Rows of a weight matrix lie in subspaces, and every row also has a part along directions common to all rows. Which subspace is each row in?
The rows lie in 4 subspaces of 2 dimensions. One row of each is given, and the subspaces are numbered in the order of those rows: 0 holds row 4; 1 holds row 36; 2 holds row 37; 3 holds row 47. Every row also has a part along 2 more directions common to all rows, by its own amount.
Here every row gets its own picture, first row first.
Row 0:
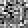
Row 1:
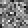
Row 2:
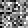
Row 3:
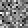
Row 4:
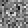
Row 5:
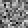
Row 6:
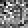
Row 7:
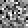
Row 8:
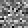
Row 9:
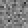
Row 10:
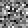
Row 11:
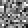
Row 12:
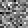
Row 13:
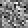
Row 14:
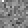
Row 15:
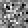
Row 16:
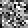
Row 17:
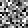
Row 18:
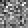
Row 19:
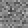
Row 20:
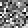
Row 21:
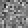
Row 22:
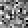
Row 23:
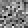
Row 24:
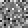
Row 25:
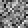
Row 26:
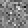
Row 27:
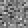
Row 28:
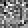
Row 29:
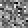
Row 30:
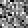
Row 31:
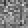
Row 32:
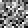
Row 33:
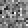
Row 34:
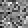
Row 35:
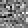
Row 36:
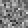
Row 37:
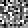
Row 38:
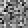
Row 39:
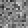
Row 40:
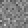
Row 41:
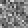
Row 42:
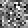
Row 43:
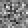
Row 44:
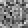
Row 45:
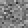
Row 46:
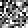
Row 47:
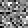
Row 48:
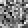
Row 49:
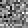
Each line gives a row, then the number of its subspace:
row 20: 3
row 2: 3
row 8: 1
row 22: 0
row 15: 1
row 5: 1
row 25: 1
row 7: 0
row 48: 2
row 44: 2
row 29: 0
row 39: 3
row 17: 3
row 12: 3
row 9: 3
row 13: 0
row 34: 3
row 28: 2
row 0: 2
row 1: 0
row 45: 2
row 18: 2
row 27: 2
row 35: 1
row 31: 2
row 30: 0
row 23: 1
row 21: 2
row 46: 3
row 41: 0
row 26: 0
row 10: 1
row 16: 0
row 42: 0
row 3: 3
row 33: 0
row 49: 1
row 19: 1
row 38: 2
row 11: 3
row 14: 1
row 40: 2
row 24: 2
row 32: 1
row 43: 1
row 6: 2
